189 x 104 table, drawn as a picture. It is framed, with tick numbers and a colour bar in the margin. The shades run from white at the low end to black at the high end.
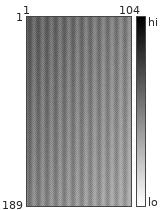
The bottom right is the ninth with the lowest average. No row or column stands out. Upright stripes repeat 12 times across the table. Values rise toward the top left. The values follow a bell shape. The ninth with the highest average is the top left.
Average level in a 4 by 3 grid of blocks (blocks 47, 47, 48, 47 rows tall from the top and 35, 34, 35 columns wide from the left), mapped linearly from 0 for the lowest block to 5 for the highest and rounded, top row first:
5 4 3 / 4 3 2 / 3 2 1 / 2 1 0
